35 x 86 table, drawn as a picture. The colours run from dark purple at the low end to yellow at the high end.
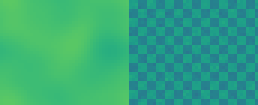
It is made of 1 by 2 panels. Panel 1,1: high, smooth, faint in contrast. Panel 1,2: middling, checkered.
